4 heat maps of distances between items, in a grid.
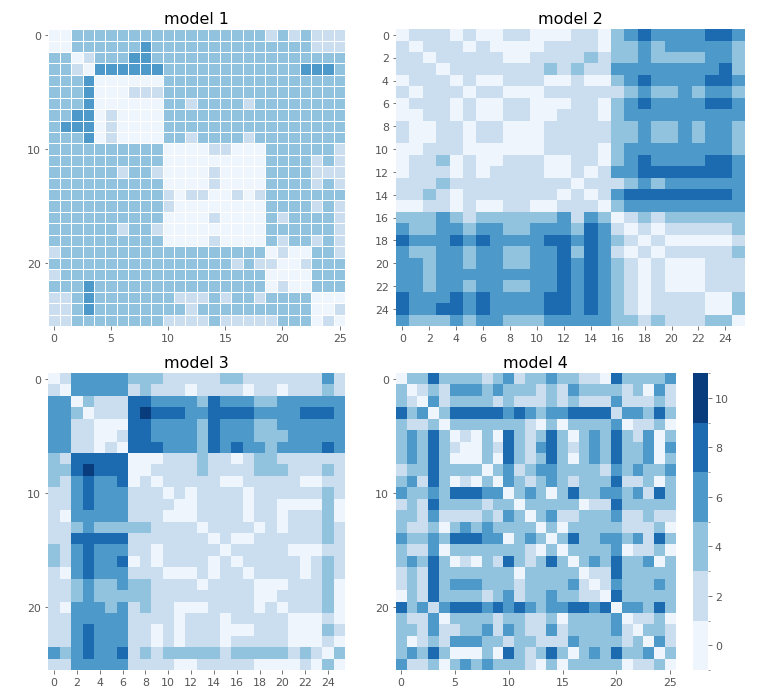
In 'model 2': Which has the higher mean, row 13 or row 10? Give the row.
13
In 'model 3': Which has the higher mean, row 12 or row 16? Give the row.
16
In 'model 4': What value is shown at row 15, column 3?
6
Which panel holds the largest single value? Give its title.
model 3
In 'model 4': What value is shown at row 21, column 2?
2
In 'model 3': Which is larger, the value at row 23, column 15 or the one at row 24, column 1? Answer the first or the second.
the second
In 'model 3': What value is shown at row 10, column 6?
6
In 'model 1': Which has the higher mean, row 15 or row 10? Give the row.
10
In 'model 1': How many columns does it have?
26
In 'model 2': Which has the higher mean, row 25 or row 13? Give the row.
25
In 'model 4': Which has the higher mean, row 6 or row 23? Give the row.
6
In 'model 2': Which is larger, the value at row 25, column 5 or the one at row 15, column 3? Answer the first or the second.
the first
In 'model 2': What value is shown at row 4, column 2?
2
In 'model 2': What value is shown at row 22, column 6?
6
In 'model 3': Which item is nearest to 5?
4
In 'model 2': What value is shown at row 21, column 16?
4
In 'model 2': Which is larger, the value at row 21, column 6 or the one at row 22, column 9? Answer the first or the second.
the first
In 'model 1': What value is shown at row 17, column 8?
4
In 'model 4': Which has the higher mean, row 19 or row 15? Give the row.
19
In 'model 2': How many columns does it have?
26
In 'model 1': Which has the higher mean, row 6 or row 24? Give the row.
24
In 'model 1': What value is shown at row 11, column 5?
4
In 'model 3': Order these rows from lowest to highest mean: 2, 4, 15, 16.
15, 16, 4, 2
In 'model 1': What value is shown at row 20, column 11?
4
